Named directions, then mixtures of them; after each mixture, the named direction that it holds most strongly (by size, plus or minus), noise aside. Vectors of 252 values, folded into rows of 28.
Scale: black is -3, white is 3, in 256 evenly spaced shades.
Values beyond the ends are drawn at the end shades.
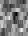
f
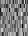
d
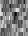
f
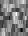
f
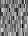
d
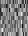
d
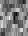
f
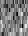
d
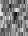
f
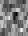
f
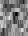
f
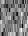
d
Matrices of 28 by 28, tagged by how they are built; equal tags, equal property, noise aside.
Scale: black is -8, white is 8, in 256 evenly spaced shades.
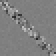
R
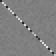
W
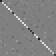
W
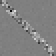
R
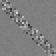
R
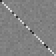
W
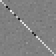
W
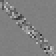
R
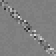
R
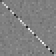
W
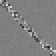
R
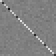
W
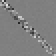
R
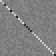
W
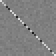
W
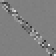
R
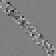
R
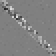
R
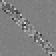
R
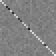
W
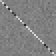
W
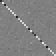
W
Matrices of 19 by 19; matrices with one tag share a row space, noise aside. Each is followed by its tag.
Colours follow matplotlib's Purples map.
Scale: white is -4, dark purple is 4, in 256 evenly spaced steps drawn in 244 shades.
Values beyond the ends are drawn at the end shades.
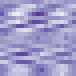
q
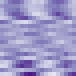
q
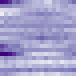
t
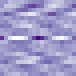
q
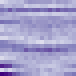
t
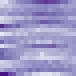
t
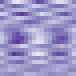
q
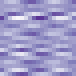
q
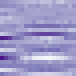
t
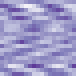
q
